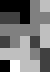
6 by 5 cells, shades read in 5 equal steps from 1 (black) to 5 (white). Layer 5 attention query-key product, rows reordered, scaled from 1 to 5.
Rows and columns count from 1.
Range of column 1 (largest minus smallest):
3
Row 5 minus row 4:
2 1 0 1 -2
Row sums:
10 11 16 15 17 16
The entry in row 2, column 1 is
2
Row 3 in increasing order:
3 3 3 3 4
